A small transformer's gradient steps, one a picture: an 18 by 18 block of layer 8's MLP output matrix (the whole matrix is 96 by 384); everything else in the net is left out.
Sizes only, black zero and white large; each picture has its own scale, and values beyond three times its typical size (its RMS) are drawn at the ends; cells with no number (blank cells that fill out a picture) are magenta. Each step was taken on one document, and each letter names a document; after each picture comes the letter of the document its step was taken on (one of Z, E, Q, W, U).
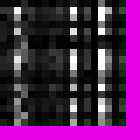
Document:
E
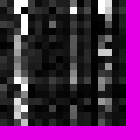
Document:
E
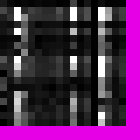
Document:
E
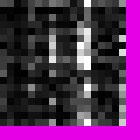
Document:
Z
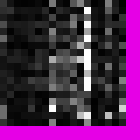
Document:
Z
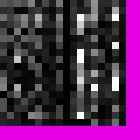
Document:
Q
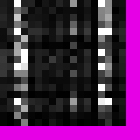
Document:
E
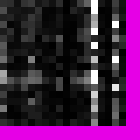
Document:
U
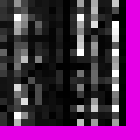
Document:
Q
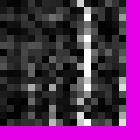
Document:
Z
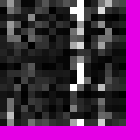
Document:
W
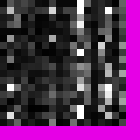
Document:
W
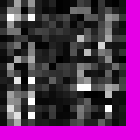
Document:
W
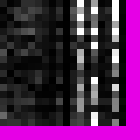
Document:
Q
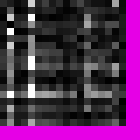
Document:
W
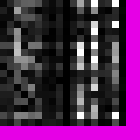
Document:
Q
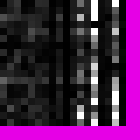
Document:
Q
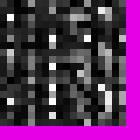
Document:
W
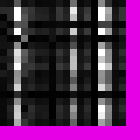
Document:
E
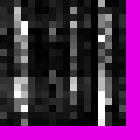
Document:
E
